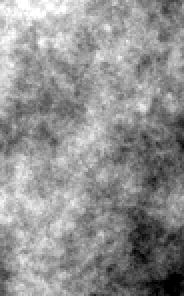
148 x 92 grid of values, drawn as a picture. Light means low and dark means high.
Neither half mirrors the other. The ninth with the highest average is the bottom right. The ninth with the lowest average is the top left. Values rise toward the bottom right.
